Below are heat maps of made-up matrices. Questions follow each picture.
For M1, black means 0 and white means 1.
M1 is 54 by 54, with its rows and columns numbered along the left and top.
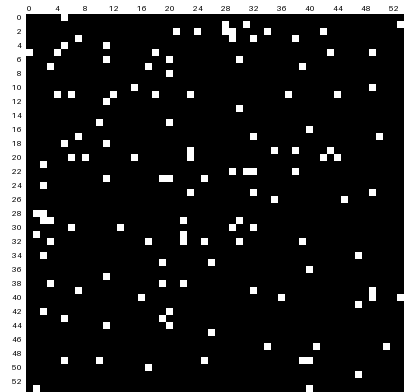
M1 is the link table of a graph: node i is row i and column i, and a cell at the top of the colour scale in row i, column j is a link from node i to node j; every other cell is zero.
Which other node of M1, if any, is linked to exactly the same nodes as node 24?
node 21
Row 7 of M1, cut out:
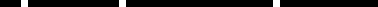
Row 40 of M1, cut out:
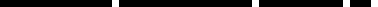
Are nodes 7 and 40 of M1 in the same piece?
yes
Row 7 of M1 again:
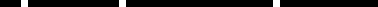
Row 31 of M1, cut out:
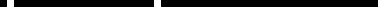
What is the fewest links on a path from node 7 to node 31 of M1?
4
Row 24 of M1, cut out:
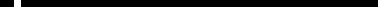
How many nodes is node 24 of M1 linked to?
1
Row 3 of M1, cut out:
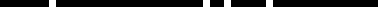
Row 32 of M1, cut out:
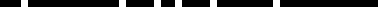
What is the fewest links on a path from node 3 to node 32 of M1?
1
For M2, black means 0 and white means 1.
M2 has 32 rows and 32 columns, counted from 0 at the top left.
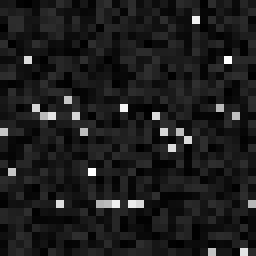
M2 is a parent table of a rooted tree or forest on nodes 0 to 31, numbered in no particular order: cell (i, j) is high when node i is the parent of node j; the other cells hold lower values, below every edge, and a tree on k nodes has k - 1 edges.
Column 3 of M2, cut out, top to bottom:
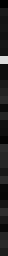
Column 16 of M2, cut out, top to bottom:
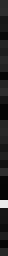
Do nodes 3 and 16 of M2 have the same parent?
no
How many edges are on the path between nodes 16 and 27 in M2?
3
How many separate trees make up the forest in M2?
3
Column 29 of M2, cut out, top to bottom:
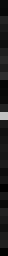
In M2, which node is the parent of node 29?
14
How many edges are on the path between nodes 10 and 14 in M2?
3
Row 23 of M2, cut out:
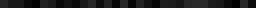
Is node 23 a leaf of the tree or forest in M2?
yes
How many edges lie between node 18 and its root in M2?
0
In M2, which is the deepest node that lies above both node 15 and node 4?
13
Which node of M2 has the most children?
25
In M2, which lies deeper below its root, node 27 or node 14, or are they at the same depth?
node 27
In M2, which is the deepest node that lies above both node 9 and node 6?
14
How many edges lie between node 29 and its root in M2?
2
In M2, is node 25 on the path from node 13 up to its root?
yes
